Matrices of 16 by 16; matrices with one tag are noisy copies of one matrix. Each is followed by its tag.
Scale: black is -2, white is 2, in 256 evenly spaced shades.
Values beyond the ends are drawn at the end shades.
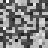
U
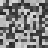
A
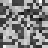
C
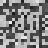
A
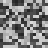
C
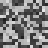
C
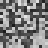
U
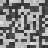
A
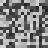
A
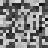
A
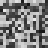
A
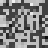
A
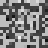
A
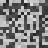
A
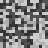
U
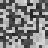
U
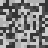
A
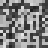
A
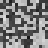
U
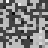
U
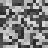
C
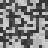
U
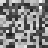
A
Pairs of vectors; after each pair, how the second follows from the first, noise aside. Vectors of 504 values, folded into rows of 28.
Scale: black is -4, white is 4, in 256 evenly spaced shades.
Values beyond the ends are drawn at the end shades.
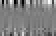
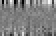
copied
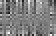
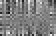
copied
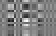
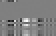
partly zeroed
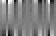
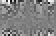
sign-scrambled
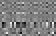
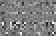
sign-scrambled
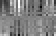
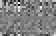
sign-scrambled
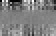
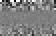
sign-scrambled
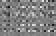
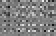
copied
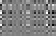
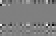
partly zeroed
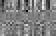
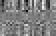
copied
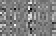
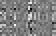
copied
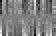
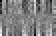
copied
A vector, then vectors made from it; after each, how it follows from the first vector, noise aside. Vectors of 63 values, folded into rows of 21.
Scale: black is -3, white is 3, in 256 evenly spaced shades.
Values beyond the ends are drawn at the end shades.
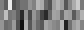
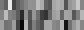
copied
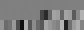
partly zeroed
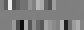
partly zeroed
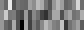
copied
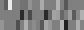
partly zeroed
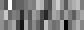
copied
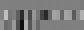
partly zeroed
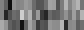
sign-scrambled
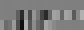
partly zeroed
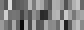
copied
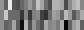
copied
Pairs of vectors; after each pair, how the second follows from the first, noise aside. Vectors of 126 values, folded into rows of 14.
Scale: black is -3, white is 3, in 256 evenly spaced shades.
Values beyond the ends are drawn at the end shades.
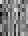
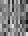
reversed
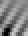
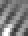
negated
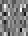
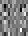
negated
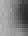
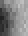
reversed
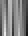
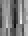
wrapped around
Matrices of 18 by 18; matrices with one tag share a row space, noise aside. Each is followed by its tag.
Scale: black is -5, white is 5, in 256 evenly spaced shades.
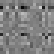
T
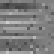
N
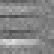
N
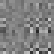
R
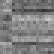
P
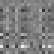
T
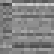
P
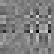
R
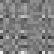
T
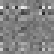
T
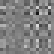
R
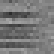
N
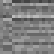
P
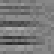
N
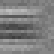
N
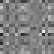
T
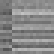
P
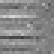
N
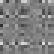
T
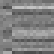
P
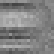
N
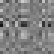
T
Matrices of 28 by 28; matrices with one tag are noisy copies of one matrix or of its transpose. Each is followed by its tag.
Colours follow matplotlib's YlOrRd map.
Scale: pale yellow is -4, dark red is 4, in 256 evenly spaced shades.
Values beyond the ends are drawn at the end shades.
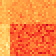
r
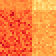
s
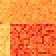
r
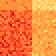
s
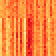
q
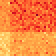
s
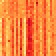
q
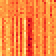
q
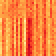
q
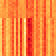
q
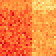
s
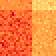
s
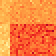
r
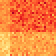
s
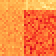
r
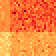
s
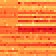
q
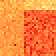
r
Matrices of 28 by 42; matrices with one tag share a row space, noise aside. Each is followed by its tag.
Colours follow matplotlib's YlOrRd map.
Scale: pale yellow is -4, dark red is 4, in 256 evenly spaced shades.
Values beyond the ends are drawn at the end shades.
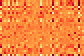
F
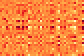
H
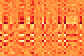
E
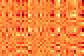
H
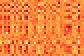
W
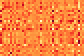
F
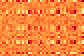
H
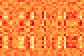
E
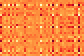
F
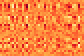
W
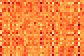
F
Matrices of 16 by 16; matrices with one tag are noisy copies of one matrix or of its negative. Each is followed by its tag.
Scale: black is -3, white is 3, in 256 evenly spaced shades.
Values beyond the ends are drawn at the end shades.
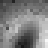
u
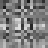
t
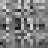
t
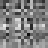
t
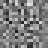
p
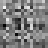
t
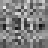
t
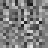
p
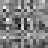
t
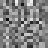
p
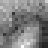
u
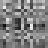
t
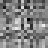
t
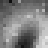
u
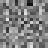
p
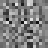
p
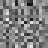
p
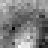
u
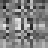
t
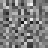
p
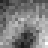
u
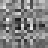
t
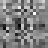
t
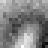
u
